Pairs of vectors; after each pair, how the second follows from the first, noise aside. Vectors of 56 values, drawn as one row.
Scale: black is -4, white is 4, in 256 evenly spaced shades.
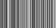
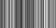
shuffled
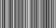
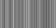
shrunk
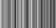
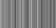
shrunk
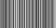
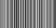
negated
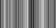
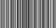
shuffled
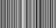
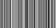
shuffled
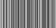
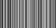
negated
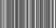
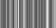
shuffled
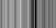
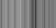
shrunk
